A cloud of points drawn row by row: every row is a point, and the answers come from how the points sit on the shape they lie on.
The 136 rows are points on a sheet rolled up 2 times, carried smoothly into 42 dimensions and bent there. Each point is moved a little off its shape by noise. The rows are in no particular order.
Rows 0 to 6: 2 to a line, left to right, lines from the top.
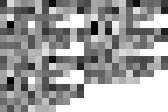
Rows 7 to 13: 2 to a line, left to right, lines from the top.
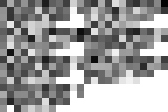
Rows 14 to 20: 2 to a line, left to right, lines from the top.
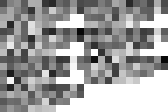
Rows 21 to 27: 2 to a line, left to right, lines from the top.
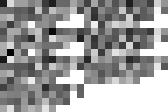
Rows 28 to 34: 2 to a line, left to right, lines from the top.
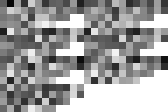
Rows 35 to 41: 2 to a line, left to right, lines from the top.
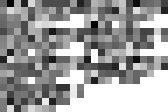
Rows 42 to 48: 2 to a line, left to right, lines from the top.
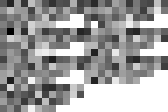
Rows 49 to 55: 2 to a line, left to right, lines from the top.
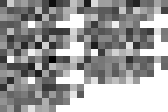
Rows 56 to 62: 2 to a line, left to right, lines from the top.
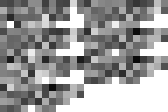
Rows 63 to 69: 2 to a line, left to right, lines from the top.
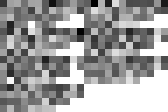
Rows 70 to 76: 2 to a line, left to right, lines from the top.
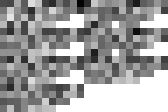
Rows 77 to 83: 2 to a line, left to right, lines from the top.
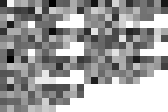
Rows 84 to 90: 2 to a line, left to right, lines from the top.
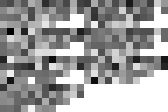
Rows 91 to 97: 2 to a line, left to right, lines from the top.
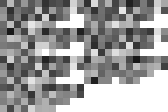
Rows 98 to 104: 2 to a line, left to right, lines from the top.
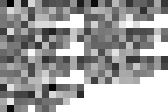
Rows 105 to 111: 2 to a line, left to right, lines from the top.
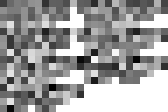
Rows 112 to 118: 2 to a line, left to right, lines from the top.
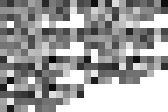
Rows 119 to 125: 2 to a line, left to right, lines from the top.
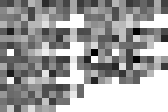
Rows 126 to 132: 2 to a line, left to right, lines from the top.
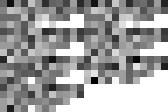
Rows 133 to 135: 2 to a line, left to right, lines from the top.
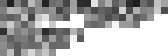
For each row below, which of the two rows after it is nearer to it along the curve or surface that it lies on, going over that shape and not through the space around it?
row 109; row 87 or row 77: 77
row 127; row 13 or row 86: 86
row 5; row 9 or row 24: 24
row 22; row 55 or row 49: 49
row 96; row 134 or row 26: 134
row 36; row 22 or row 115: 115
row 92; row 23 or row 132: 132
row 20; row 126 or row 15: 15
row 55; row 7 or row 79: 79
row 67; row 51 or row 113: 51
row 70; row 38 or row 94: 38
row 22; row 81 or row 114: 81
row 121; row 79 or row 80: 80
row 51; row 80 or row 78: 80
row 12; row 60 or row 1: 60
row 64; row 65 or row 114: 65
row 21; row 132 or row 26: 132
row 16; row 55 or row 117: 117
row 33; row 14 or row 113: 113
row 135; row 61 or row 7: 61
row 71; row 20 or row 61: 61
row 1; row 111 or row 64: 111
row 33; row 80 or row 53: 53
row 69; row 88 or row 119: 119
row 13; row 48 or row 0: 48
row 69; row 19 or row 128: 128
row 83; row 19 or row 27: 27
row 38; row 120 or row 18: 18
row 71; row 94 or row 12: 94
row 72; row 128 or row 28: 128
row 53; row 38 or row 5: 38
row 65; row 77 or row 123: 77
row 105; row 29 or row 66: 29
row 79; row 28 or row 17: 17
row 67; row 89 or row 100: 100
